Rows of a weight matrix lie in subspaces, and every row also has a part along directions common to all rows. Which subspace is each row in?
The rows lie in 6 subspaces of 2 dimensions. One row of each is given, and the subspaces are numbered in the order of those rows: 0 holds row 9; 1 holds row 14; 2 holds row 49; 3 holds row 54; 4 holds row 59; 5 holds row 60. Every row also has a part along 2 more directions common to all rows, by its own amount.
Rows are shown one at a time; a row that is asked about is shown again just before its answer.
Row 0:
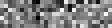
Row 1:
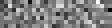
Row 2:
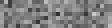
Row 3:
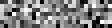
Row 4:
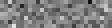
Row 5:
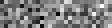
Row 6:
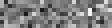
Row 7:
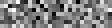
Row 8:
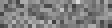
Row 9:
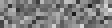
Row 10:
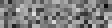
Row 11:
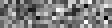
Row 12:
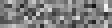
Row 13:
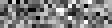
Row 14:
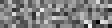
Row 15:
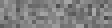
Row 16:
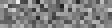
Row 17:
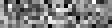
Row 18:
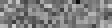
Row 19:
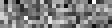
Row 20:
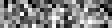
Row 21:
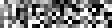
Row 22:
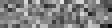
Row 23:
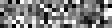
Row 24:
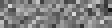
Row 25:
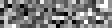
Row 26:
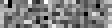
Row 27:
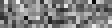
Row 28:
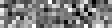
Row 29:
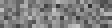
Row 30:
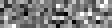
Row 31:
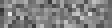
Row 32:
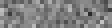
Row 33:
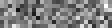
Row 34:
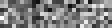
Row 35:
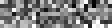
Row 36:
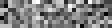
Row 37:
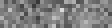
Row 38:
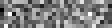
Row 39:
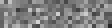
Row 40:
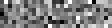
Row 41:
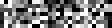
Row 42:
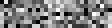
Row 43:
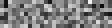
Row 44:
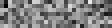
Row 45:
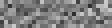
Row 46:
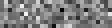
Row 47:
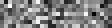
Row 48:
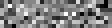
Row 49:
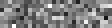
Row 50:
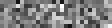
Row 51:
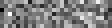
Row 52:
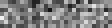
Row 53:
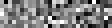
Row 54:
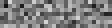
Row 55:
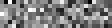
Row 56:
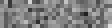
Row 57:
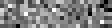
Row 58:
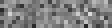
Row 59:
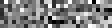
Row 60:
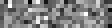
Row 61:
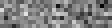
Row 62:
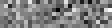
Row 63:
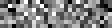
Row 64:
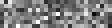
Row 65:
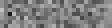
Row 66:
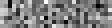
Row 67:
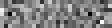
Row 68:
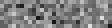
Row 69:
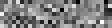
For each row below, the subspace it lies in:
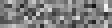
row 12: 3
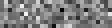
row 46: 3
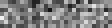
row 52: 3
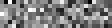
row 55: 4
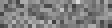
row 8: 2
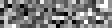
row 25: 0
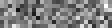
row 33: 5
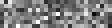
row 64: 5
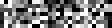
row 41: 5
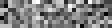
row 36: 3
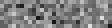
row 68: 2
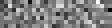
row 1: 5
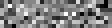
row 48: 0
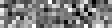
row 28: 1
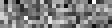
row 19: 4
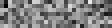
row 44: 3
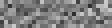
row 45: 0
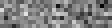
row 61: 0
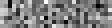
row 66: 5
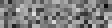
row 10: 5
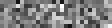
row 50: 2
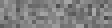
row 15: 0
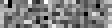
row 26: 5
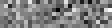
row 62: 4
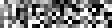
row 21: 5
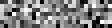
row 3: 1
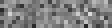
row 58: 1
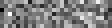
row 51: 1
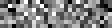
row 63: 2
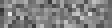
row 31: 1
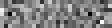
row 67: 1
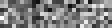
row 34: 3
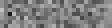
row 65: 1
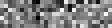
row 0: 3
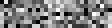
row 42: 5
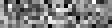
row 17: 4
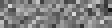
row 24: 0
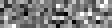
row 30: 0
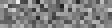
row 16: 2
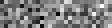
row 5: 5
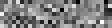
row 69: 2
